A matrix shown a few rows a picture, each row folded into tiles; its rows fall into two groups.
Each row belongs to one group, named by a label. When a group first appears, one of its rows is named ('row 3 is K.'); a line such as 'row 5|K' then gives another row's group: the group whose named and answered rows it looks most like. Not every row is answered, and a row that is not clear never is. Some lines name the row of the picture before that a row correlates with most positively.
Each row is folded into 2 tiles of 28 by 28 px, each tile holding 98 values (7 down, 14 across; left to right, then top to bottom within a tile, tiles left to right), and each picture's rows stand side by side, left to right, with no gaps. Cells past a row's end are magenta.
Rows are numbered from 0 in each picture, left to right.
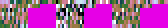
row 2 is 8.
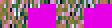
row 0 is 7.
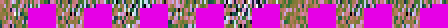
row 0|7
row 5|8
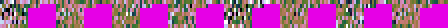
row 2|7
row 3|8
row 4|8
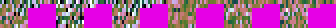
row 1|7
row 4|8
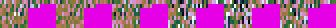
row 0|7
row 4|8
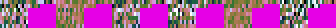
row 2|8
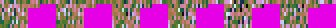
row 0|8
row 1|8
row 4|8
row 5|8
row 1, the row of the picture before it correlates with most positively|3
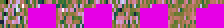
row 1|8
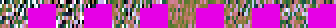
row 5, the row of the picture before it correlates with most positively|1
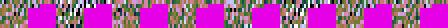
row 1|7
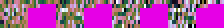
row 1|8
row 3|8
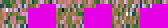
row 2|7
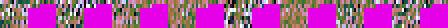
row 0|8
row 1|7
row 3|7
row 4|8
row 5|8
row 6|8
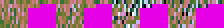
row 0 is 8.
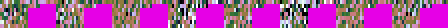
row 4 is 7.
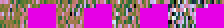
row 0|8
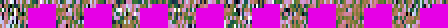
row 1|7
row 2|8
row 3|8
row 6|7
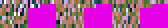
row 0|7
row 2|8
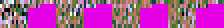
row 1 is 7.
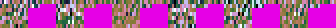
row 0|7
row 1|8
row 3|8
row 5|7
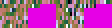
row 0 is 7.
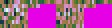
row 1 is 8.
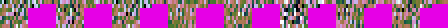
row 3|8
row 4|7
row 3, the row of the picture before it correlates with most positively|1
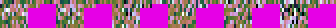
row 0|8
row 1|8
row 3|7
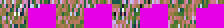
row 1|7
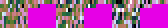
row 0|8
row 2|8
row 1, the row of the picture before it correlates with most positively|3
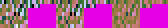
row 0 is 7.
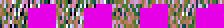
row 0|7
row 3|7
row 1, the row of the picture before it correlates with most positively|1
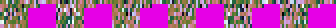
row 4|8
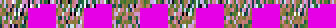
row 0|7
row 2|8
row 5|7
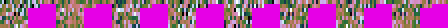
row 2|8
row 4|7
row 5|8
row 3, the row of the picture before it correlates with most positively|1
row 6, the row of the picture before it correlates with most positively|1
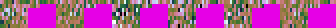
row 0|8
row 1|7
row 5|7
